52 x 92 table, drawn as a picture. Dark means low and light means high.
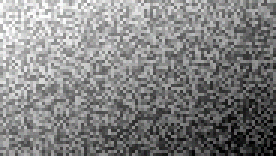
Ninth with the lowest average: bottom right. Average level on the scale: 50%. Histogram: bell-shaped. Slope: up to the top left. Stripes: none. Odd rows or columns: none.
